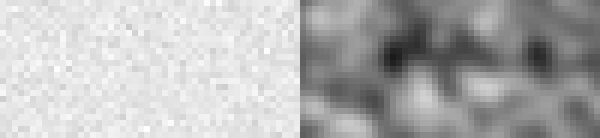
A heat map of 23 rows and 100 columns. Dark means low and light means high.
The table splits into one row of 2 panels. Panel 1,1: very high, fine-grained, faint in contrast. Panel 1,2: middling, blotchy, strong in contrast.
